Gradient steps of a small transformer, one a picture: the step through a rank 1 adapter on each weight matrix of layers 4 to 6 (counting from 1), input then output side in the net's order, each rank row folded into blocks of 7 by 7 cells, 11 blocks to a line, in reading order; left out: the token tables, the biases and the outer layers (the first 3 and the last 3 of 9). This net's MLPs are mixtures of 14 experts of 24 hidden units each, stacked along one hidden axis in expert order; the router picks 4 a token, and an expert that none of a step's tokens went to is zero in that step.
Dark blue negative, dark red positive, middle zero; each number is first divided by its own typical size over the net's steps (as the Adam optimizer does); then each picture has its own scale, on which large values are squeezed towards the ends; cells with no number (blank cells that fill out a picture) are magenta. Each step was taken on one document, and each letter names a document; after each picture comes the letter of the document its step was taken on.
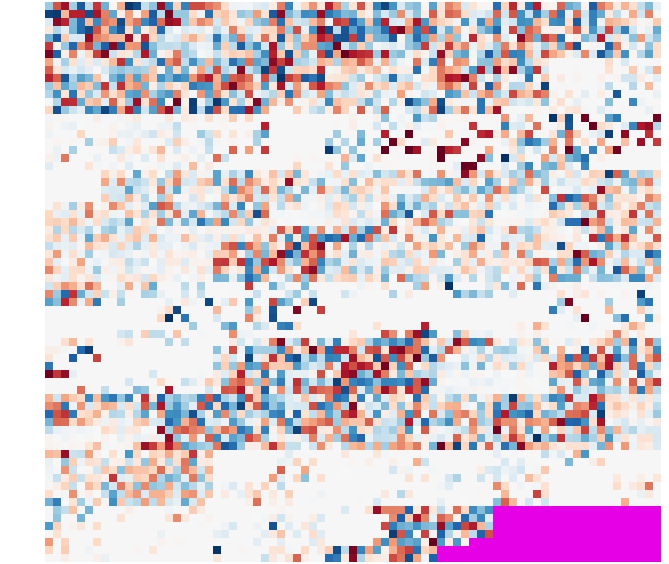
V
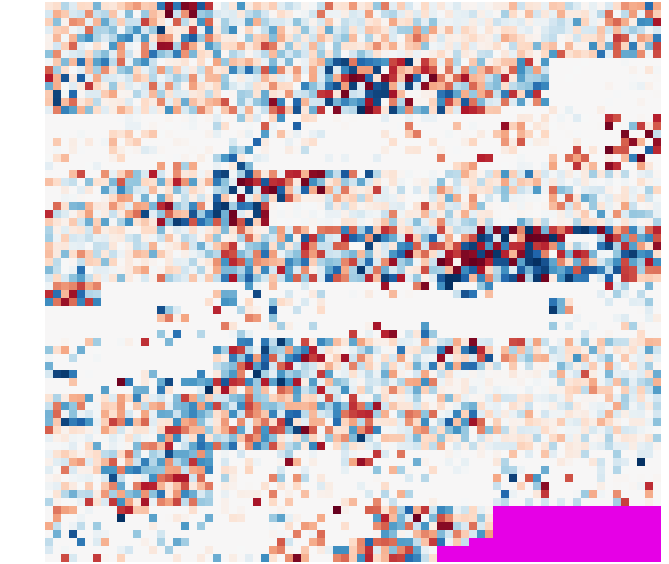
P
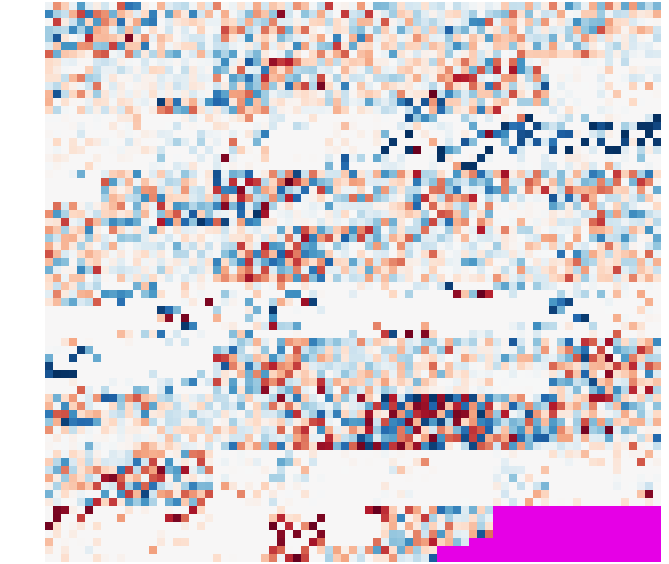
V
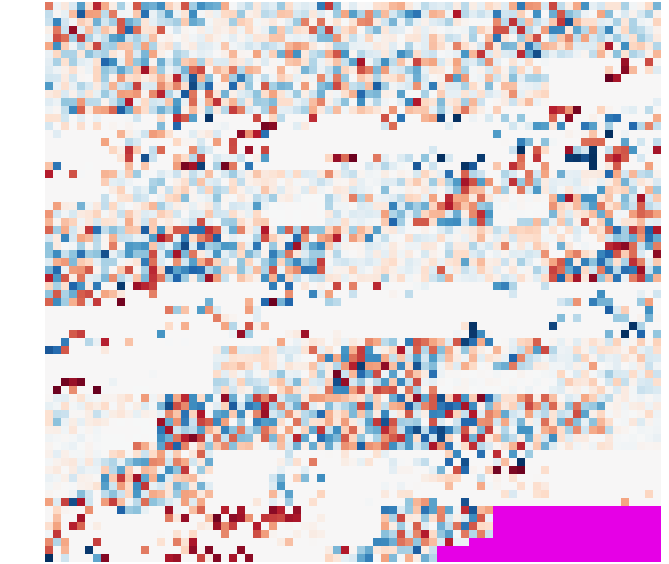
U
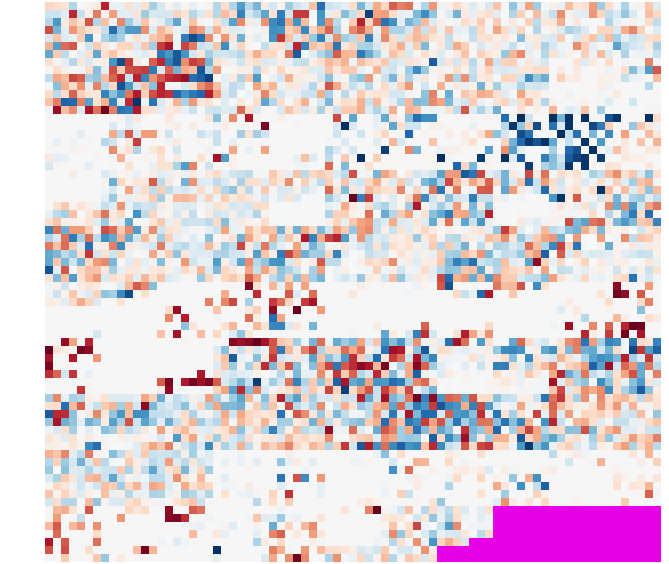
V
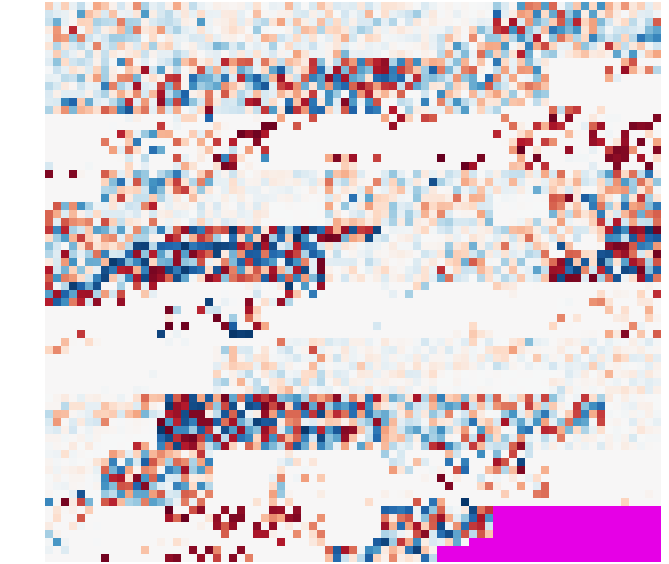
U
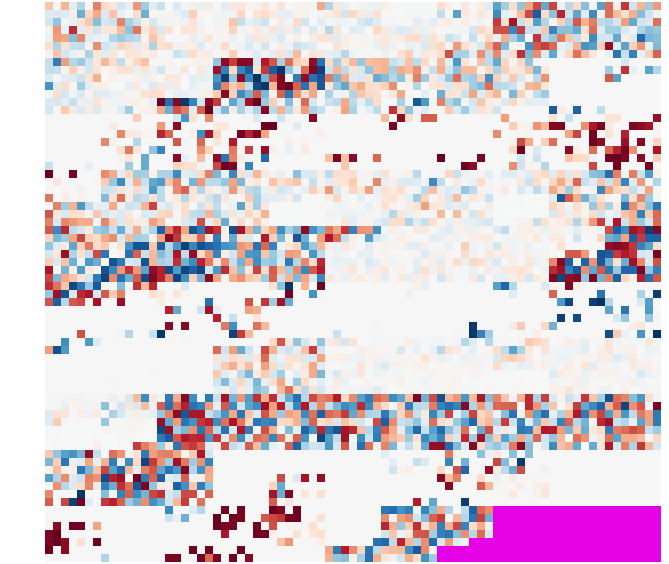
U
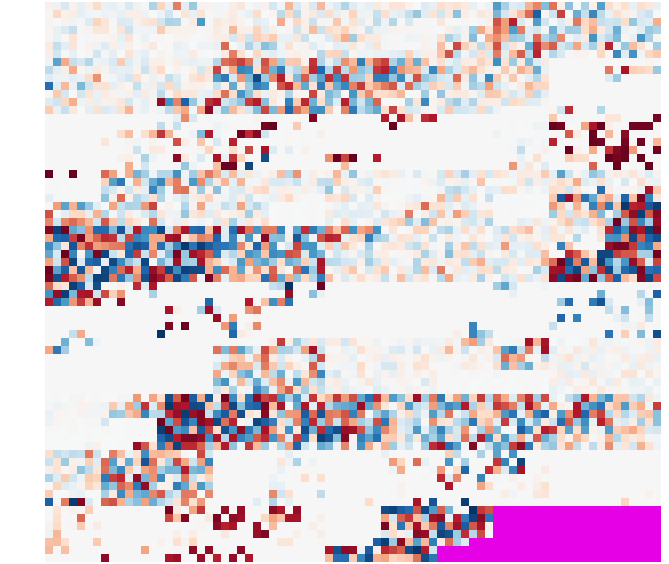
U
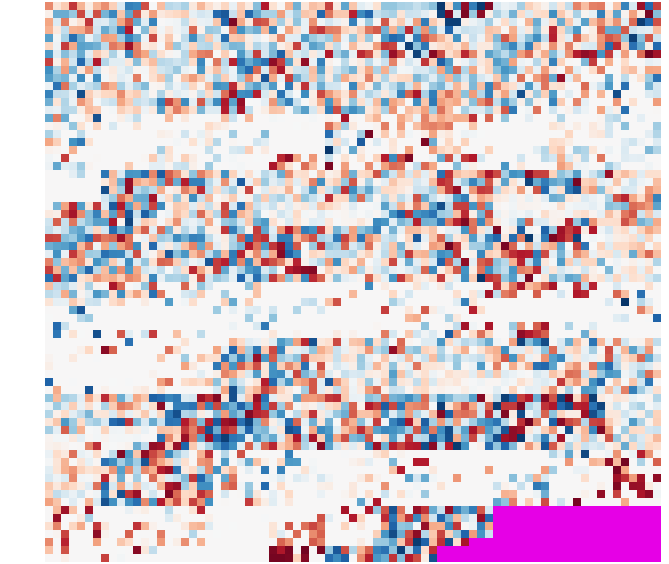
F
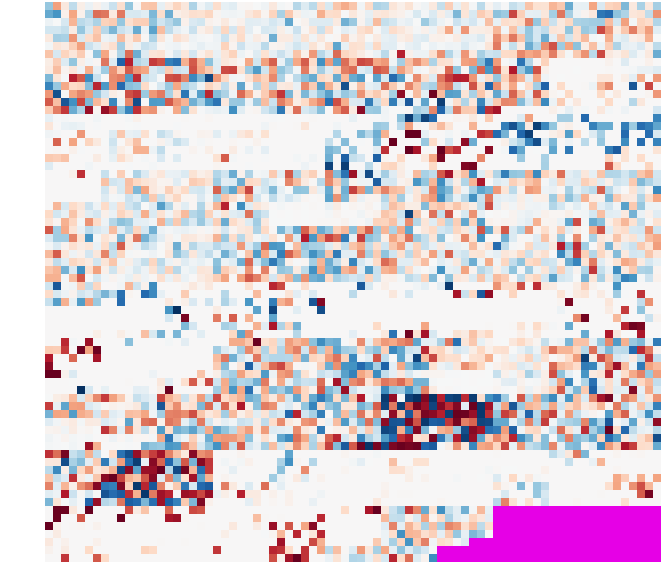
V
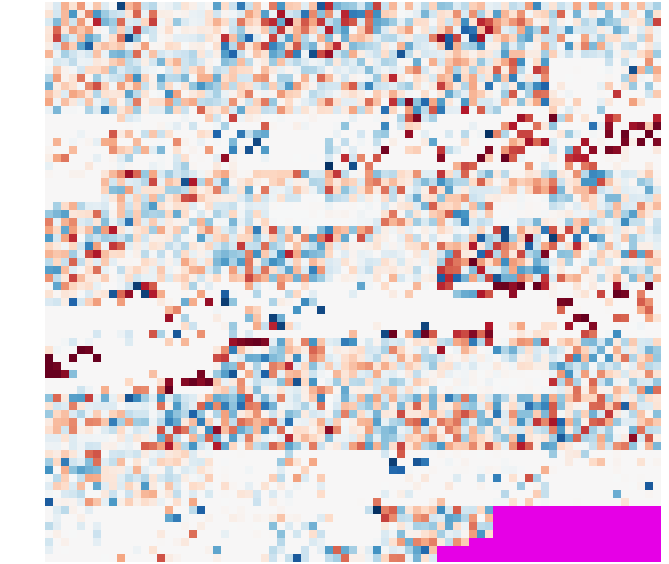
V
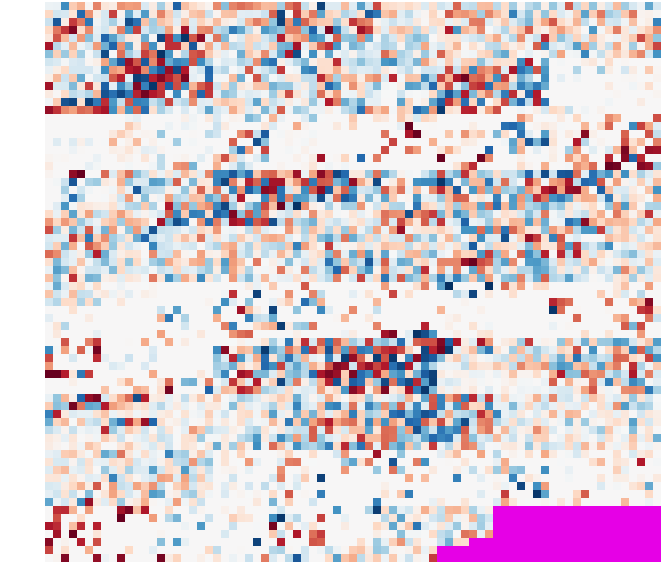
P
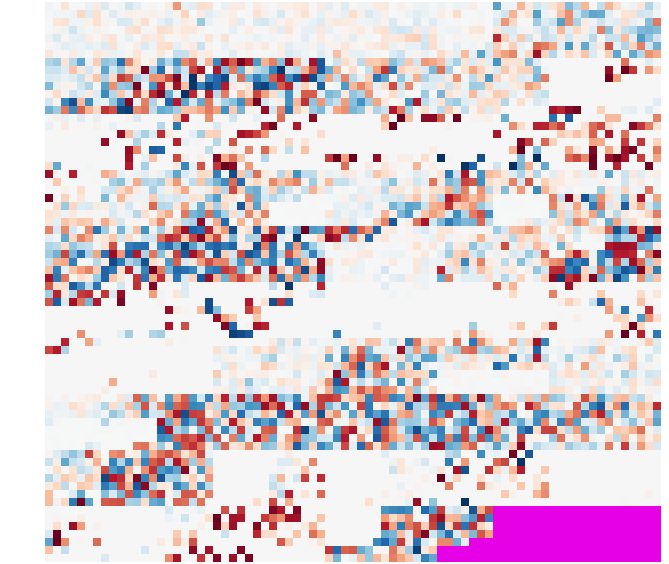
U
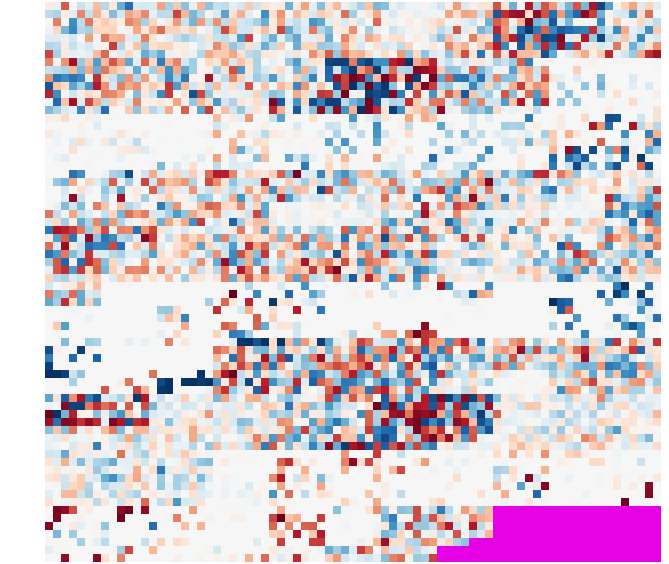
P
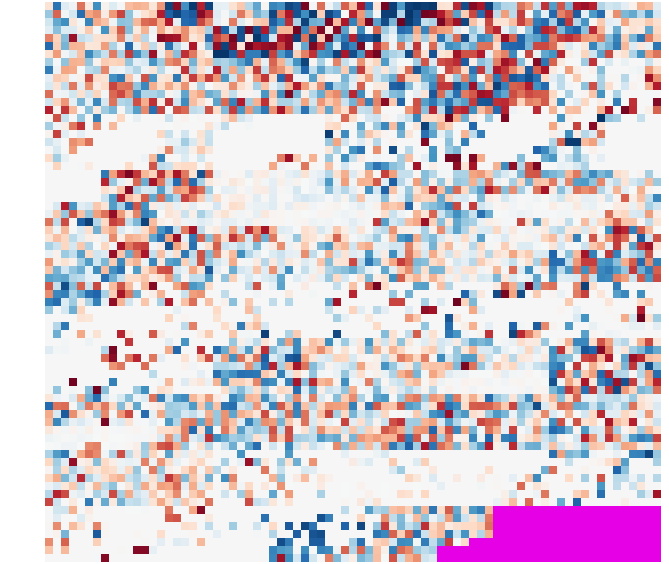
F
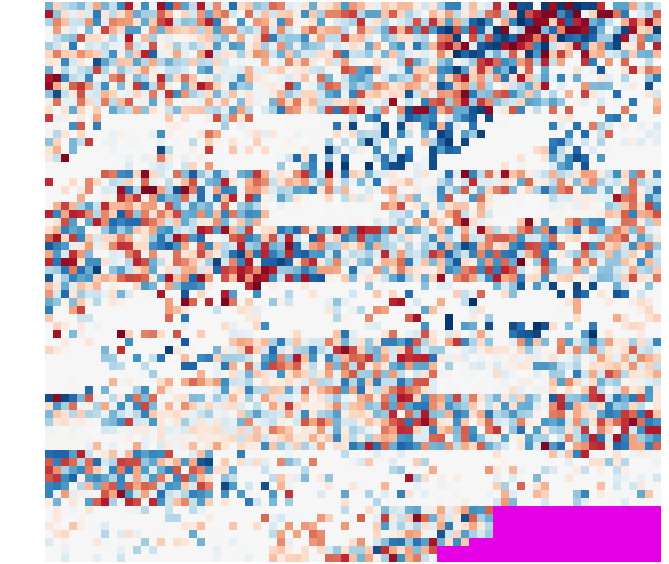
F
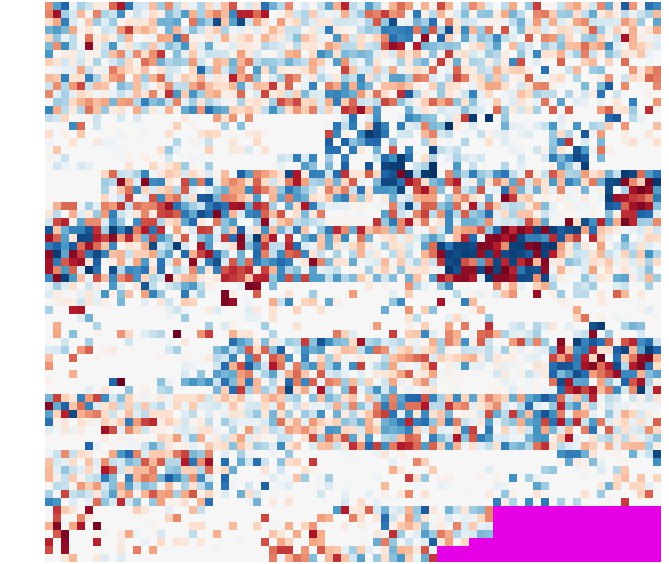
F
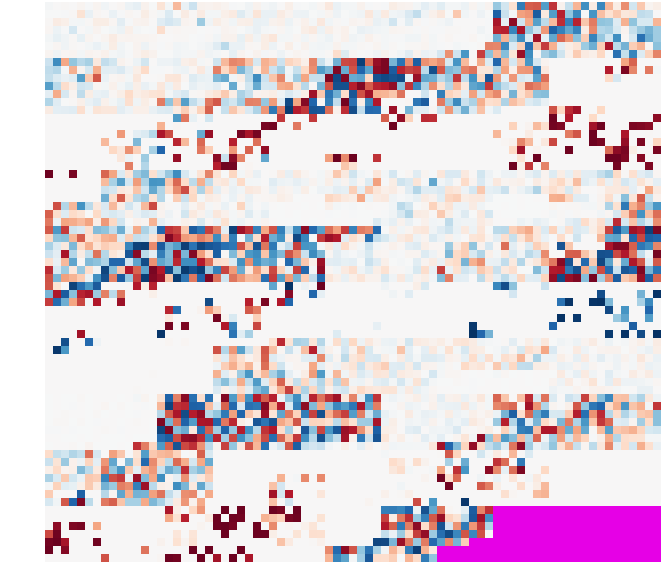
U
